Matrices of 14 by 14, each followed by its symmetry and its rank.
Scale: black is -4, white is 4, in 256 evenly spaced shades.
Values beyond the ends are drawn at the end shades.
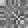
symmetric, rank three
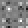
symmetric, rank two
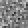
symmetric, full rank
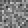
symmetric, full rank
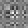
symmetric, rank two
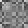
symmetric, rank two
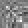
symmetric, rank three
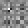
symmetric, rank three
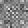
symmetric, rank three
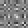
symmetric, rank two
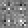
symmetric, rank three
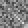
symmetric, full rank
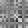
symmetric, rank two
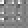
symmetric, rank two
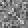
symmetric, full rank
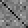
symmetric, full rank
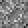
symmetric, full rank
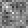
symmetric, rank three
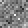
symmetric, full rank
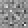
symmetric, rank three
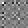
symmetric, rank two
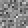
symmetric, full rank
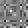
symmetric, rank two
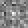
symmetric, rank three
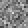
symmetric, full rank
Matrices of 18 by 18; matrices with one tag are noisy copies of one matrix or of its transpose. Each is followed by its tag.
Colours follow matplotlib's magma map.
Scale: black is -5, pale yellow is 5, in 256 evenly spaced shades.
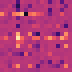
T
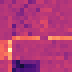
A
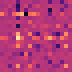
T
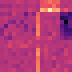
A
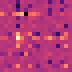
T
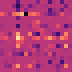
T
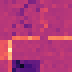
A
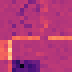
A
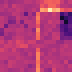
A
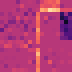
A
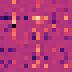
T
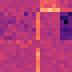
A
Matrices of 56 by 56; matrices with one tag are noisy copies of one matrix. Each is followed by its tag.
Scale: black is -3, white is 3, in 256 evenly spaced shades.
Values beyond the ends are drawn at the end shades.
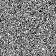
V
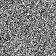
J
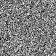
J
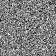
V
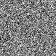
J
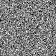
V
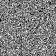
V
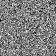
V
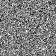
V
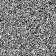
V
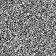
J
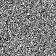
J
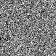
J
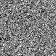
J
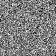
V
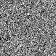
J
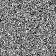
V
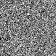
J
